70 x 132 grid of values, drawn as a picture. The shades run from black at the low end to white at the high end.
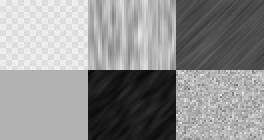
The table splits into 2 rows of 3 panels. Panel 1,1: very high, checkered, faint in contrast. Panel 1,2: high, streaked downward. Panel 1,3: low, slanting up to the right, faint in contrast. Panel 2,1: high, flat. Panel 2,2: very low, slanting up to the right, faint in contrast. Panel 2,3: high, fine-grained.
